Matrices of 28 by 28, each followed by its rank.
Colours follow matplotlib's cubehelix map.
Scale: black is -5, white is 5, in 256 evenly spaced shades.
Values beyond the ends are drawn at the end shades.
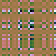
one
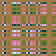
one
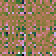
three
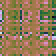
two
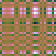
one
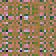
two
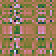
two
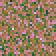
full rank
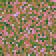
full rank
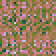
five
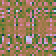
three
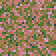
full rank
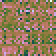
five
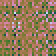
three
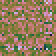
five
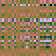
two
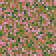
full rank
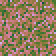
full rank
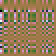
one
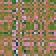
three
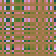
one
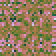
five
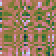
three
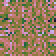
five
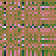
two
